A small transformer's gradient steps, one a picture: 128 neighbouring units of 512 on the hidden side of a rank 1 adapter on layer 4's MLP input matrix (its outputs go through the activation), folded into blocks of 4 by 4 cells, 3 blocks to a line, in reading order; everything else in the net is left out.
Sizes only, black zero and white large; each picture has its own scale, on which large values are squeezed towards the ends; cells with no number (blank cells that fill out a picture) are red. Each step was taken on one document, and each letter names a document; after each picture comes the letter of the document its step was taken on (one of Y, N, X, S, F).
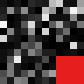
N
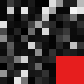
N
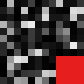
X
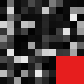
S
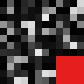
X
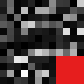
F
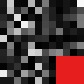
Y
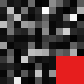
S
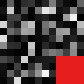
S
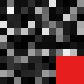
S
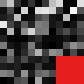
S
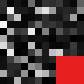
F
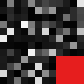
Y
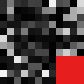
F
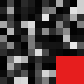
X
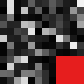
N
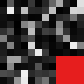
N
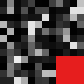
X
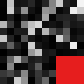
N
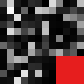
F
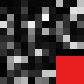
X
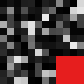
X
